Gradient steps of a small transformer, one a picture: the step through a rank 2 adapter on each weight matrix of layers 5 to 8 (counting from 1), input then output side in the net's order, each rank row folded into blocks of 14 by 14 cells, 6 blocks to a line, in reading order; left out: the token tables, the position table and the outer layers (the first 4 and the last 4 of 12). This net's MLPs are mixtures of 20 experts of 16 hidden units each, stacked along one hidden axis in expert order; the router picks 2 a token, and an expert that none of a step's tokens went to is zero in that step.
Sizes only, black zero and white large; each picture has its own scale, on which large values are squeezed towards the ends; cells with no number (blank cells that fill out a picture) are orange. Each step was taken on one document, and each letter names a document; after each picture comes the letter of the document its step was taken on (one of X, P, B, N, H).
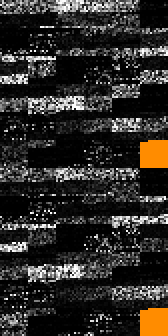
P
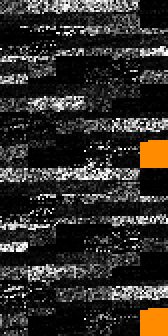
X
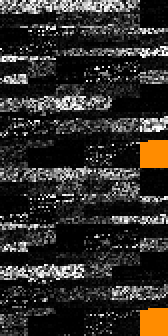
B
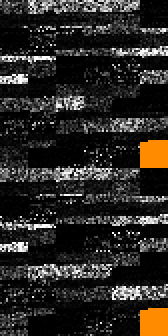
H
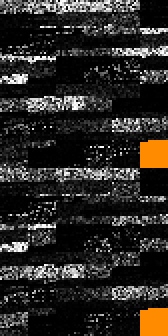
H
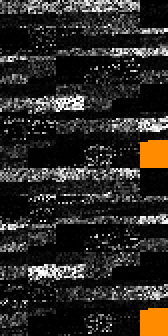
B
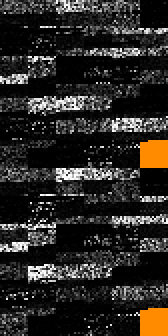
P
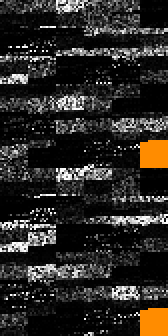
P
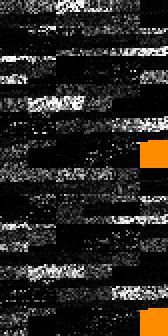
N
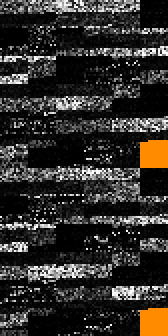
X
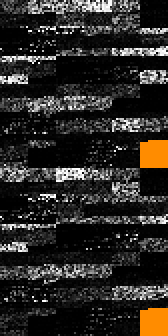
N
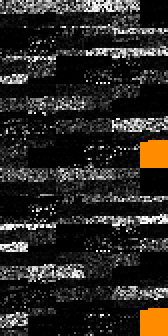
X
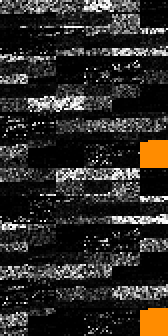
H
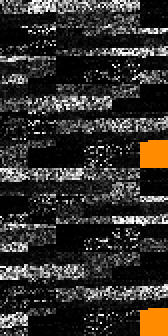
B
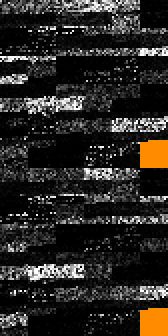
N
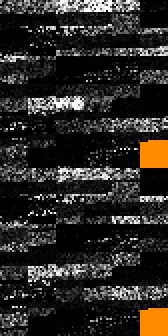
X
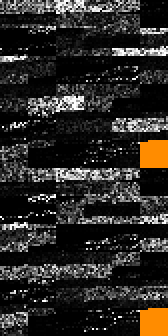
N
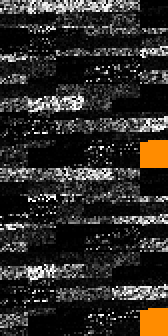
B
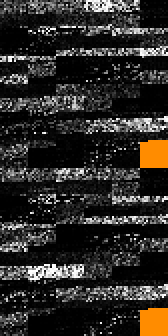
N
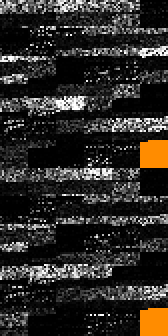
H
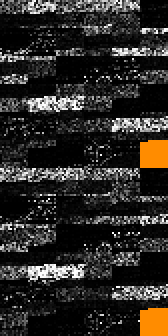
H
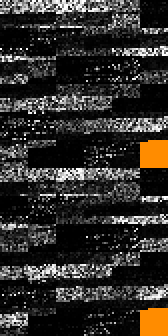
B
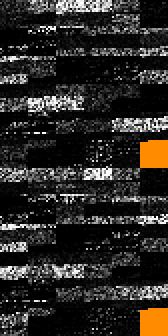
N
